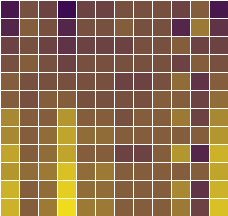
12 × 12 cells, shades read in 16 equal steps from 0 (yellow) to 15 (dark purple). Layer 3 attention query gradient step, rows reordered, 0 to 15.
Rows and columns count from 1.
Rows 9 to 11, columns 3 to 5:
8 4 9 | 7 2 8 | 8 1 8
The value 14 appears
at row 1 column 1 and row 1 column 12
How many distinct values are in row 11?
6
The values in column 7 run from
9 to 11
